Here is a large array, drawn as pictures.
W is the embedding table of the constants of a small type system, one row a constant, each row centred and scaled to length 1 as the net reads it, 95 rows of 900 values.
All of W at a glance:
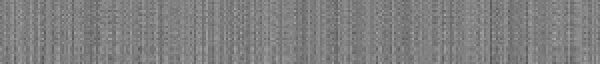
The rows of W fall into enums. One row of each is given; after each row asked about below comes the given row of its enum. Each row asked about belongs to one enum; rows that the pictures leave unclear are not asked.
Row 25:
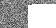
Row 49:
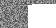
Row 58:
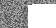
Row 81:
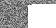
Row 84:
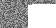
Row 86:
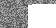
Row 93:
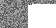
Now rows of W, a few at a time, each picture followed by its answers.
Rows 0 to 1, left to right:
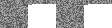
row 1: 49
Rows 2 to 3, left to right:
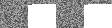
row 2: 58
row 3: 84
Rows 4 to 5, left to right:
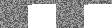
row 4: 49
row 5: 84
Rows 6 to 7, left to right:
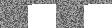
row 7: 58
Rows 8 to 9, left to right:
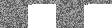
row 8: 86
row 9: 93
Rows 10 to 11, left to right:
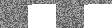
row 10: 49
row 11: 86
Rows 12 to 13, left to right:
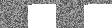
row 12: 58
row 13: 93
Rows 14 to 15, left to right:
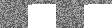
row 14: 84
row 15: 86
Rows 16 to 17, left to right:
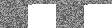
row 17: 81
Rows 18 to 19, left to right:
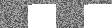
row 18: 58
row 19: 84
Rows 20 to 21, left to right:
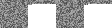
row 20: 84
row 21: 93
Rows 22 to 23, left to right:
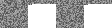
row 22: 93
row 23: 49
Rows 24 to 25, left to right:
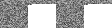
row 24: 81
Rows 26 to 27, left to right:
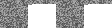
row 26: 86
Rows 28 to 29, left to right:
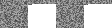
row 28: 58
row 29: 49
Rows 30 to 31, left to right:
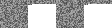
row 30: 49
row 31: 93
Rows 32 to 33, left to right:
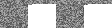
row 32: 86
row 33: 81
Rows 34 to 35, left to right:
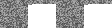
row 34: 86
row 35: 86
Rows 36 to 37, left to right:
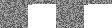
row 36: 84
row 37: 49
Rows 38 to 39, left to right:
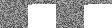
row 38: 84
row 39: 25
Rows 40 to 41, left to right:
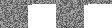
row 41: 93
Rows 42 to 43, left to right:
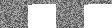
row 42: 58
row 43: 84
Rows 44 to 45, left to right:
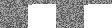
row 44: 86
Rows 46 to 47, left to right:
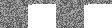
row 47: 93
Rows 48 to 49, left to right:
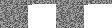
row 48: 49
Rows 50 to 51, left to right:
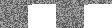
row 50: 49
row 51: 86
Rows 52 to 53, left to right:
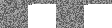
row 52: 93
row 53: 49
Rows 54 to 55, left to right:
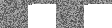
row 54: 93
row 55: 58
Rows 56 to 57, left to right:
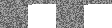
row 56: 86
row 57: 49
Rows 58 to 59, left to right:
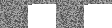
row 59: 58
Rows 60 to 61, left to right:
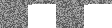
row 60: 84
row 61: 86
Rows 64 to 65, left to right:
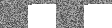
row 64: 25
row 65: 58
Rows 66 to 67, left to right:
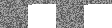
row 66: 86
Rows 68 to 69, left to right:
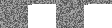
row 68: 49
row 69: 93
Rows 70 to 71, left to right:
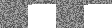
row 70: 84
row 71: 49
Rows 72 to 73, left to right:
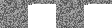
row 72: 93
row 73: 93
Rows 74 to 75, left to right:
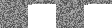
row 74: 84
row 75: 93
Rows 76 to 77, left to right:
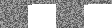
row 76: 49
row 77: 84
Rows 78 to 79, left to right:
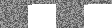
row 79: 84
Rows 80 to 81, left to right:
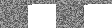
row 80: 49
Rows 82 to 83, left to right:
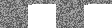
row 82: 86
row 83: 93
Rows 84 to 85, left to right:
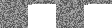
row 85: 93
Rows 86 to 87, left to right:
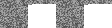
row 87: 86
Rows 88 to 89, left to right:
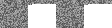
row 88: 93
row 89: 86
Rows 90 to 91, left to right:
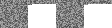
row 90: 49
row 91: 84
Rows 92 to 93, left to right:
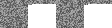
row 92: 86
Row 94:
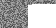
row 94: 84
